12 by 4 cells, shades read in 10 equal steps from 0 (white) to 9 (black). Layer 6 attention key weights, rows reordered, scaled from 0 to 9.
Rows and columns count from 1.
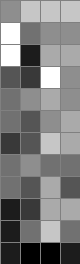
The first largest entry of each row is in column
1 2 2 2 1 2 1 1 2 1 1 2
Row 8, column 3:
5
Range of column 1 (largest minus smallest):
8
